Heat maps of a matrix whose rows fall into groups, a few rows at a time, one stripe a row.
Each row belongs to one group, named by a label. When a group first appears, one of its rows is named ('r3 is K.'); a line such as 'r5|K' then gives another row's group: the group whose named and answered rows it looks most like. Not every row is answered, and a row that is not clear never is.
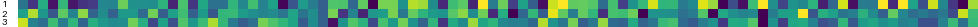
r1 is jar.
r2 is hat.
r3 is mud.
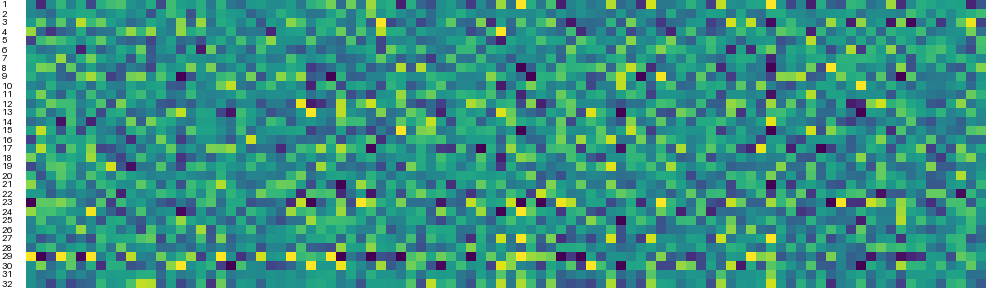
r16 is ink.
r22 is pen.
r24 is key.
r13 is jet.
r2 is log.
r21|mud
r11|hat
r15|hat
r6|jar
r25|jet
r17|jet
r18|key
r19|ink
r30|jet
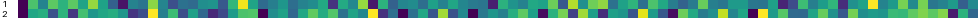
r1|ink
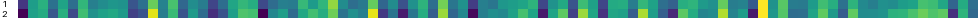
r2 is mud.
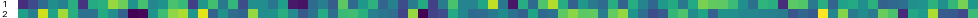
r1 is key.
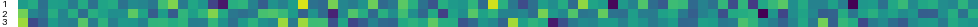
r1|jet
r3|pen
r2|mud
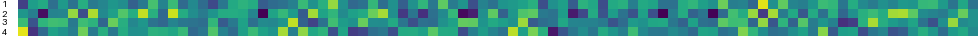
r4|pen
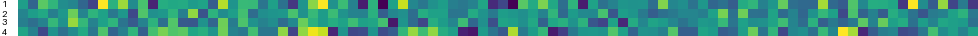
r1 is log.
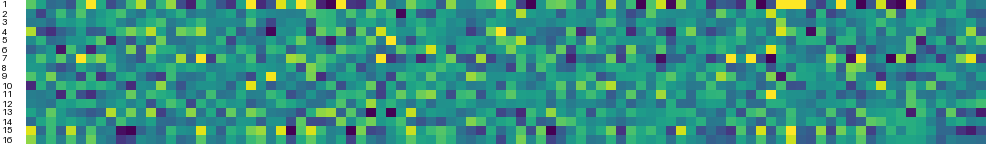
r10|ink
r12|log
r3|ink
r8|pen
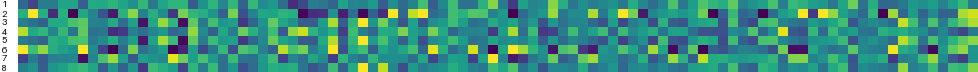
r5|log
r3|log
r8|log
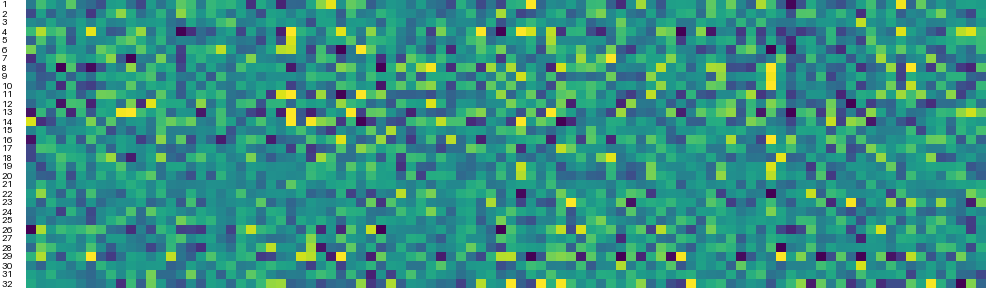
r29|jet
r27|jet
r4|key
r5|key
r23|jar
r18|ink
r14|pen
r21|key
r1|jet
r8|jar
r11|mud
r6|mud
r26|ink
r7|ink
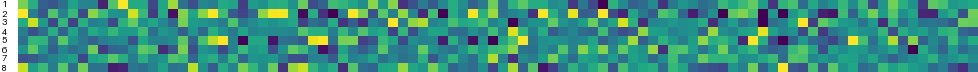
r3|hat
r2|mud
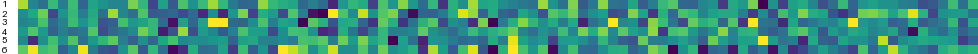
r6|key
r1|mud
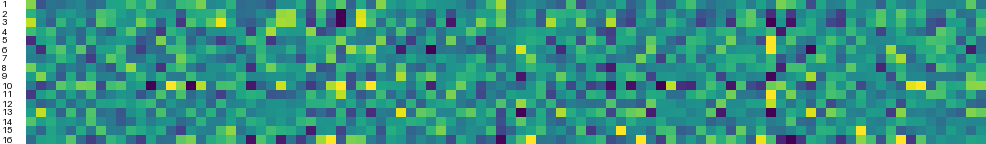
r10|log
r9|hat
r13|hat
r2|mud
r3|mud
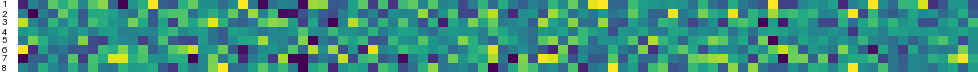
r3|mud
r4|jet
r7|key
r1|ink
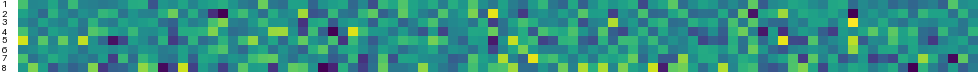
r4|mud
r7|pen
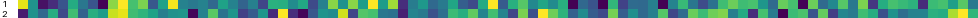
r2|key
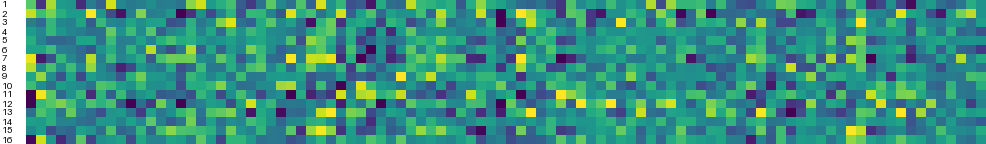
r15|pen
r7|pen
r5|pen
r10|mud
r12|ink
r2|key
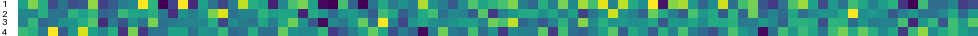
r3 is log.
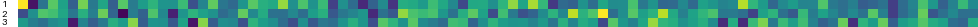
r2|ink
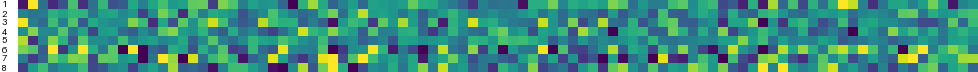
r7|log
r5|pen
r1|pen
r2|log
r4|jet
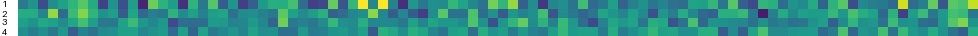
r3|key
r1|log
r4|jar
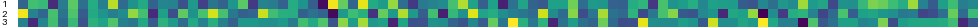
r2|mud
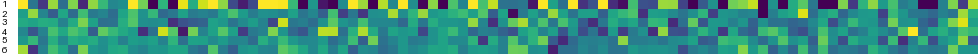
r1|mud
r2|hat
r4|log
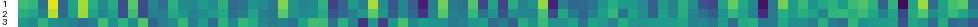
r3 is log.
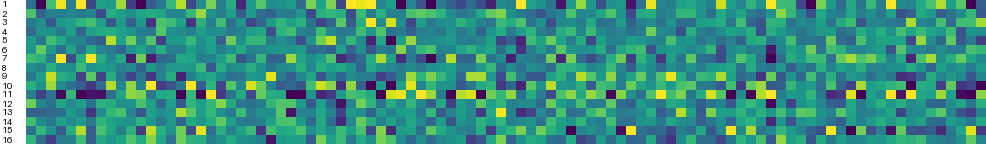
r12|mud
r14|mud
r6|hat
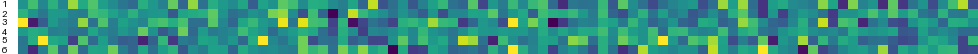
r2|mud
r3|pen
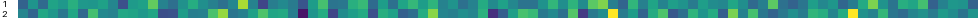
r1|ink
